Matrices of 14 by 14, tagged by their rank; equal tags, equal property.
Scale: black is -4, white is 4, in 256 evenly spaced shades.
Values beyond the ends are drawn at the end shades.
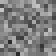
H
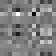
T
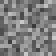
H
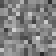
H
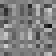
T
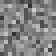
H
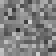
H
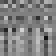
T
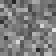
H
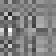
T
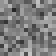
H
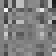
T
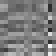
T
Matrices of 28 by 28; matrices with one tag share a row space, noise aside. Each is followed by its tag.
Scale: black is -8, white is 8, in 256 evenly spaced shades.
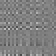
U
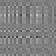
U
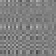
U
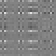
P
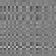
U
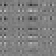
P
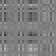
P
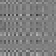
U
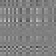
U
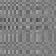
U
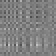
U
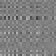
U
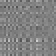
U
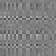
U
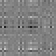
P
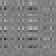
P
